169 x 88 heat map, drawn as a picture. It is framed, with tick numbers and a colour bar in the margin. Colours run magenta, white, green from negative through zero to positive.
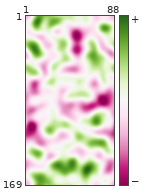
The field is smooth, with broad soft blobs. There is no overall slope. Overall the values sit about 50% of the way up the scale. No row or column stands out. The halves do not mirror each other.
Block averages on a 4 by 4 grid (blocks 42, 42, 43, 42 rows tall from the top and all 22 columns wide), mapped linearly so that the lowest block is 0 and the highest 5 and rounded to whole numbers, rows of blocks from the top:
5413
2332
0322
4553
